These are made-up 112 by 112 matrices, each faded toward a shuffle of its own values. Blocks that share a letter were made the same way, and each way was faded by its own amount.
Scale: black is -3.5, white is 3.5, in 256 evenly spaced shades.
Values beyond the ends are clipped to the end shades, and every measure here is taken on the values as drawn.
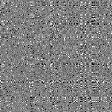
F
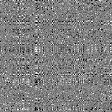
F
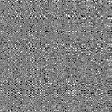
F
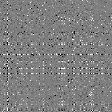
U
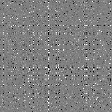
U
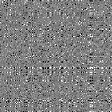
F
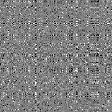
F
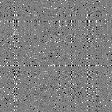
U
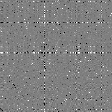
U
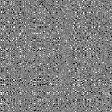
F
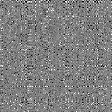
F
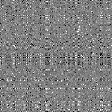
F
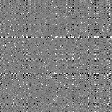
U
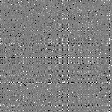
U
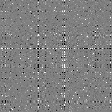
U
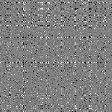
U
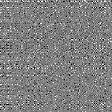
F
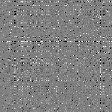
U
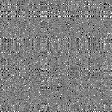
F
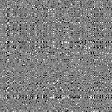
F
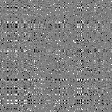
U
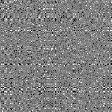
F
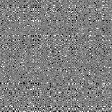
F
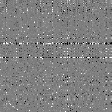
U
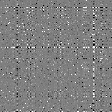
U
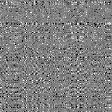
F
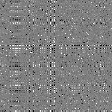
U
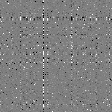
U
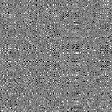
F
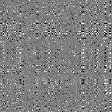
U
